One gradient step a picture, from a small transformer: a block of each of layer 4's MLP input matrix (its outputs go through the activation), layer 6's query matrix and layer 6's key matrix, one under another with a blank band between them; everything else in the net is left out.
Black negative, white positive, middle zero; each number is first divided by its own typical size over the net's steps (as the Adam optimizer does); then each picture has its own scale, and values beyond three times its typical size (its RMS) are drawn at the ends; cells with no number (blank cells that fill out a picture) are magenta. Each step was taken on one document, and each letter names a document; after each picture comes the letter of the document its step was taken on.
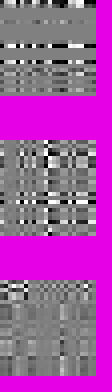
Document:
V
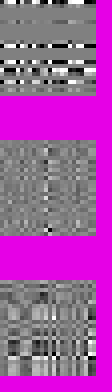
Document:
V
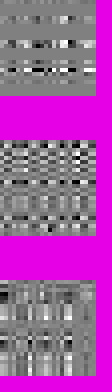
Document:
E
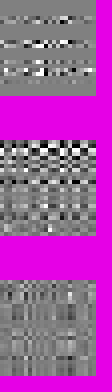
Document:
E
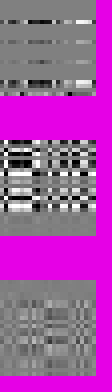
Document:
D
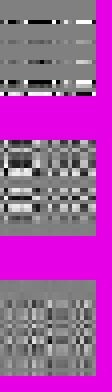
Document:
D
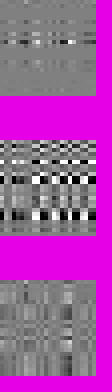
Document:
E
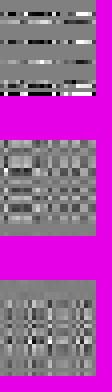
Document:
D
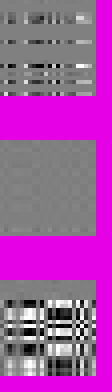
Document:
D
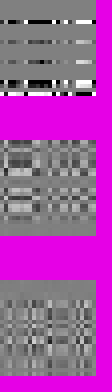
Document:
D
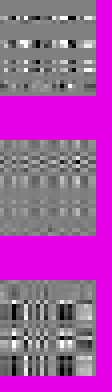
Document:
E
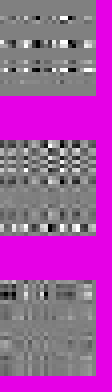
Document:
E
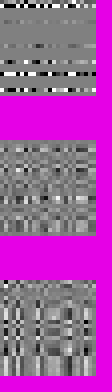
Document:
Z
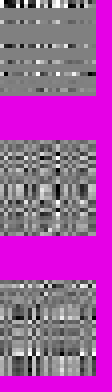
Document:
Z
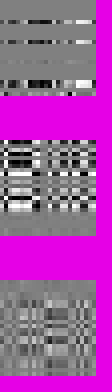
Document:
D
